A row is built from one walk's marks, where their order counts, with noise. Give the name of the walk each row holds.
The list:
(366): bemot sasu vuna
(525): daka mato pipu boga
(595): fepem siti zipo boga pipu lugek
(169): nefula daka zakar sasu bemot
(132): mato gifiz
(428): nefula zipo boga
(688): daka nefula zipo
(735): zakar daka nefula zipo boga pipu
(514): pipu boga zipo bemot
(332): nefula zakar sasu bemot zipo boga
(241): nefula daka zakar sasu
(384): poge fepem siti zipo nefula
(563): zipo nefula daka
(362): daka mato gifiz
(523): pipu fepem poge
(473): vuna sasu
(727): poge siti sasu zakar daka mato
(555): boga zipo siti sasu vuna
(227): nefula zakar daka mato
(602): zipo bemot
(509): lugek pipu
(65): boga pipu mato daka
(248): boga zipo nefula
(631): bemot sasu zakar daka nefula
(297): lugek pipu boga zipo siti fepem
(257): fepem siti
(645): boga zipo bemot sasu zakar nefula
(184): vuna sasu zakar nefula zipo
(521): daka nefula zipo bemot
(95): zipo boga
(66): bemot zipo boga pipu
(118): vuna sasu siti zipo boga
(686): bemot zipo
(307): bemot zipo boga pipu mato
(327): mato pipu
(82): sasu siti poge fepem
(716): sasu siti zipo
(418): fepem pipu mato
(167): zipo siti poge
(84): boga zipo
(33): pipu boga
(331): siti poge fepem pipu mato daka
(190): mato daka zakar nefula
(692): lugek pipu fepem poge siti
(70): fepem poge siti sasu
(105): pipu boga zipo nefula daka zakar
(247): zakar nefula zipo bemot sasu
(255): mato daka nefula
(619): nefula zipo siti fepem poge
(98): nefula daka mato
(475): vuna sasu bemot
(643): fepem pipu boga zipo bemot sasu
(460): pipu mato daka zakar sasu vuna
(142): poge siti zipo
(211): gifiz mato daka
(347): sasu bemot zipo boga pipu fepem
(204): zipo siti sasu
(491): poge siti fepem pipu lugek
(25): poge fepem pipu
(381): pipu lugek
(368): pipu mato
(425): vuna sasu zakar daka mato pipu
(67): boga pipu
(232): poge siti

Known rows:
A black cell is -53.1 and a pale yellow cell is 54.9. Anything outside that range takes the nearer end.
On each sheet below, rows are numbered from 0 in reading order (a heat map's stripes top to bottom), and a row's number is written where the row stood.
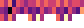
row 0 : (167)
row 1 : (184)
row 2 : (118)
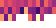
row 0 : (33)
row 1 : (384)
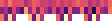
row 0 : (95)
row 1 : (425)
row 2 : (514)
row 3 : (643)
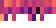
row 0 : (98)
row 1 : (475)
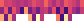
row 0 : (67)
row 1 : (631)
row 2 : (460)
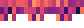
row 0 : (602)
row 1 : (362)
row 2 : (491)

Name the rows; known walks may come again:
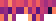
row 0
(84)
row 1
(381)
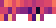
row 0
(362)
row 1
(475)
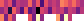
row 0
(25)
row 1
(70)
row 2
(98)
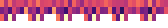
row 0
(118)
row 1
(95)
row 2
(384)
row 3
(514)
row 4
(169)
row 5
(716)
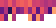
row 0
(602)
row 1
(67)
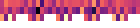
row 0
(65)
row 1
(167)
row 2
(332)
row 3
(142)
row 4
(425)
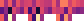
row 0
(204)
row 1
(366)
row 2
(132)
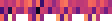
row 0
(247)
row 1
(232)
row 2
(368)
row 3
(331)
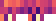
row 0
(211)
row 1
(460)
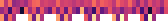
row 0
(491)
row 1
(307)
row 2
(66)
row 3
(686)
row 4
(255)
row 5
(473)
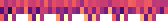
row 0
(643)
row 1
(241)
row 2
(248)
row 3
(735)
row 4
(521)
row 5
(327)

